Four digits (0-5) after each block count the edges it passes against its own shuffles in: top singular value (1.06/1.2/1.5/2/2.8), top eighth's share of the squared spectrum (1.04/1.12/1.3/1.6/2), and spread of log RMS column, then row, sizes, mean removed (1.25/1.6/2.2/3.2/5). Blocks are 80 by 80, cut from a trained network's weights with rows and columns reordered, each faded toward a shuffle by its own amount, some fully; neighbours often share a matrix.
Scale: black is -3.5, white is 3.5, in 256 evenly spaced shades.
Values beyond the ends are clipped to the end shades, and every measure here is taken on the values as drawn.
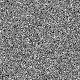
1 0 0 0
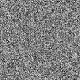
3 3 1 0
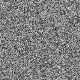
1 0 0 0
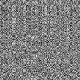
4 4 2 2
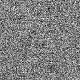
3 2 0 0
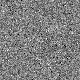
0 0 0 0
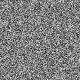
1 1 0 0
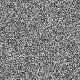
2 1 0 0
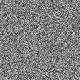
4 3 1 1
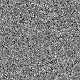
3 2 0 0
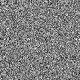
3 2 0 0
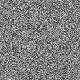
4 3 1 1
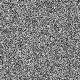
0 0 0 0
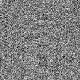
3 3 1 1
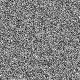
1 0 0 0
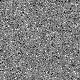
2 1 0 0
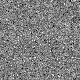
1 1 0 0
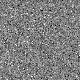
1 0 0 0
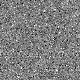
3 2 0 0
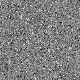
0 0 0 0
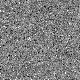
1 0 0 0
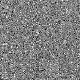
3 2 1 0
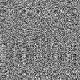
4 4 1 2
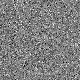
2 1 0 0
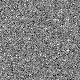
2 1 0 0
